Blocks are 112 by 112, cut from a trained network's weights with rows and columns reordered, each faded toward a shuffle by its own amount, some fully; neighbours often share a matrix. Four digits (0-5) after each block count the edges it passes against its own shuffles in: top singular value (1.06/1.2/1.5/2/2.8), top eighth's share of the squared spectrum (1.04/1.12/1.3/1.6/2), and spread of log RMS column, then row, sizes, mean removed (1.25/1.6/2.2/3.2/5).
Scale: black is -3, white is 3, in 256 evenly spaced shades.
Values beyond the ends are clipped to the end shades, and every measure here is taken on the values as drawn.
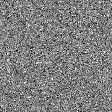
2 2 0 1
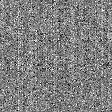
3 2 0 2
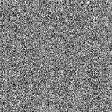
4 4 2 1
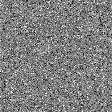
0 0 0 0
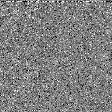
3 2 2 1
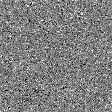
2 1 0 0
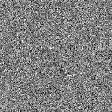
3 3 1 0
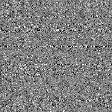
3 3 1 3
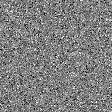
1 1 0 1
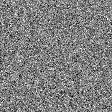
1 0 0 0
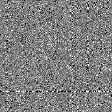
3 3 3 1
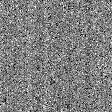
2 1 0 0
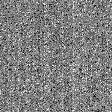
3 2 0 1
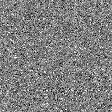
2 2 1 1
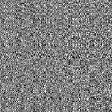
4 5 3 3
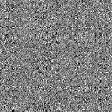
3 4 2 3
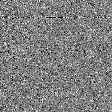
2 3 1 1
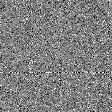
3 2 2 1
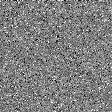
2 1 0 0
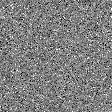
0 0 0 0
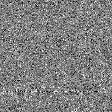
2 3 1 2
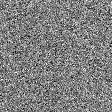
0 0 0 0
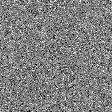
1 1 0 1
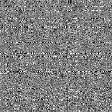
3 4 1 4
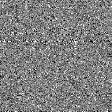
2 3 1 3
